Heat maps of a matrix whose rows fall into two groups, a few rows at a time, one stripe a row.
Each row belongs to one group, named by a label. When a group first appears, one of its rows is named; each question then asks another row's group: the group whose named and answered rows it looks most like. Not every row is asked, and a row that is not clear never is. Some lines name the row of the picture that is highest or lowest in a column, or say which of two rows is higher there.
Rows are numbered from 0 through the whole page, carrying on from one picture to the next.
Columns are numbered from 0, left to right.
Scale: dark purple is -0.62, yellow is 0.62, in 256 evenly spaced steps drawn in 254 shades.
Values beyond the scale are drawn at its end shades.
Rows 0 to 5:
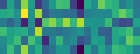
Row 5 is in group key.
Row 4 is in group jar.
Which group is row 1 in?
key
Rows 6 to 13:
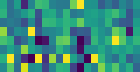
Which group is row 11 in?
key
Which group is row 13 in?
key
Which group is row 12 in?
jar
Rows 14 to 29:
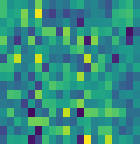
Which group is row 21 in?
jar
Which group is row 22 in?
jar
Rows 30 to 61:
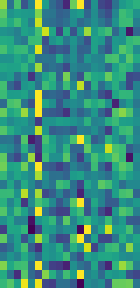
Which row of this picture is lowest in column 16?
41
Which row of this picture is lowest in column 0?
55
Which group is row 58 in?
key
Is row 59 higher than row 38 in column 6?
No
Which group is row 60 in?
jar
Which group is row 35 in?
key
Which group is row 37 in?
key
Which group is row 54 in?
jar
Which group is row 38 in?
jar
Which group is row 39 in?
jar
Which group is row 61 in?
key
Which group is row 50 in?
key
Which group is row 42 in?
key
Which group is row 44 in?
key
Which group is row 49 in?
key
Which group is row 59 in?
key
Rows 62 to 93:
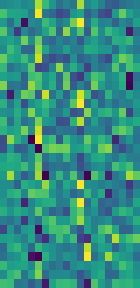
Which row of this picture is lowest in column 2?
65
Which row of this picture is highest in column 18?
81
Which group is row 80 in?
key
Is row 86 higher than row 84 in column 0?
No
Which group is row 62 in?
jar
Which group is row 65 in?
jar
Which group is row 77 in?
jar
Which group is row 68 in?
key
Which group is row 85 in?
key
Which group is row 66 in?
key
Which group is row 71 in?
jar
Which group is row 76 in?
key
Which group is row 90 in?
jar
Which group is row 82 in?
jar
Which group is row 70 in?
jar
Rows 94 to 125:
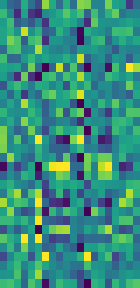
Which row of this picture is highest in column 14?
112
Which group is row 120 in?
key
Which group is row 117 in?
jar
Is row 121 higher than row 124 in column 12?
Yes
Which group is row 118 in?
key
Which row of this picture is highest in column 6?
122
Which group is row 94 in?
jar
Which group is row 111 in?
jar
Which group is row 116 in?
key
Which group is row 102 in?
jar
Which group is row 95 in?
jar
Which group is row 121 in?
key
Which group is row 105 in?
key
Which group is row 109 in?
key
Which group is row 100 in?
jar
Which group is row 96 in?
jar
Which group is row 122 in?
jar
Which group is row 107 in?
key
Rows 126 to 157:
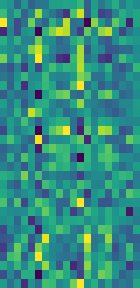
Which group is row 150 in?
jar
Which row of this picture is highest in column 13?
128
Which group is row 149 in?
jar
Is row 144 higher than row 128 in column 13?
No
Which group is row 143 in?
key
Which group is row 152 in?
jar
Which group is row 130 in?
key
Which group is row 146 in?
jar
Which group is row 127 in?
key
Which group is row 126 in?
jar
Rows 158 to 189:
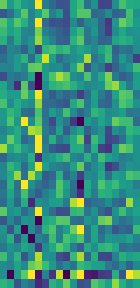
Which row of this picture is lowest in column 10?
171
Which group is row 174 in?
key
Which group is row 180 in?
jar
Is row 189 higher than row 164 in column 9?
Yes
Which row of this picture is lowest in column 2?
167
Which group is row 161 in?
key
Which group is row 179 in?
key
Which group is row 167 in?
jar
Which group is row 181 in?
key
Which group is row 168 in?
key
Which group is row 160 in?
key
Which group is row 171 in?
key
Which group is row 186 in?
key
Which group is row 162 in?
key
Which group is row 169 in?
key
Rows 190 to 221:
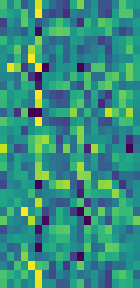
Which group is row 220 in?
key
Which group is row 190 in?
key
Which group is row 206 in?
jar
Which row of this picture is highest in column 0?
206
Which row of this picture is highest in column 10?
202
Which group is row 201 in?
key
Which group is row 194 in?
key
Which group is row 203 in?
key
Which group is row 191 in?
key
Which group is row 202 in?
jar
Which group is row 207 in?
key
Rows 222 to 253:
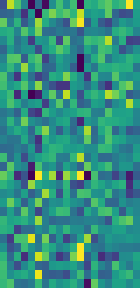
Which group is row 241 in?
jar
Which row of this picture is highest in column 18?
222
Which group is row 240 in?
jar
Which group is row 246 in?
key
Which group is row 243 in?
jar
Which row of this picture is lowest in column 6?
222
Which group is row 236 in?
jar
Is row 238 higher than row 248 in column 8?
Yes
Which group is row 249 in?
jar
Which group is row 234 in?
jar
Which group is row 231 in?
key
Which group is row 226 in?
jar
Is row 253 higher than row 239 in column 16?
Yes
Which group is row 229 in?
key
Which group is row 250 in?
key
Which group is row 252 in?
key
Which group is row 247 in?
jar
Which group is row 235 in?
key
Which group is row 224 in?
key
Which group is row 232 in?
jar
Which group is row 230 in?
jar
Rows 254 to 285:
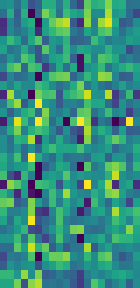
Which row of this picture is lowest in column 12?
276
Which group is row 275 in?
jar
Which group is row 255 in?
jar
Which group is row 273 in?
jar
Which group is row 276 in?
jar
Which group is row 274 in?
jar
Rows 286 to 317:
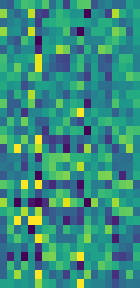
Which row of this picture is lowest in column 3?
314
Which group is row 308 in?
jar
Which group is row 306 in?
key
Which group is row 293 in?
key
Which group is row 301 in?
key
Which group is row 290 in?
jar
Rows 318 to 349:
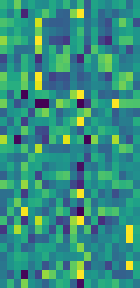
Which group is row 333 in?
jar
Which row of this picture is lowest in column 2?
333
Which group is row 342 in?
key
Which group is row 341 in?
key
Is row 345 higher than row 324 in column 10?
Yes
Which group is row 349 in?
key
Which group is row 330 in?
jar
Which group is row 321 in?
key
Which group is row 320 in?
key
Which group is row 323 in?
jar
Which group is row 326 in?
key
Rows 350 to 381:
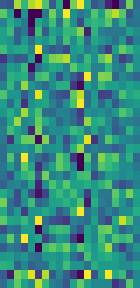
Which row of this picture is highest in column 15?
380
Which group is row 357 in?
jar
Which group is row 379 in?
jar
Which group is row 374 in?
key
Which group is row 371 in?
jar
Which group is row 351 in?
jar
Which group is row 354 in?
jar
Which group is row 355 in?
key
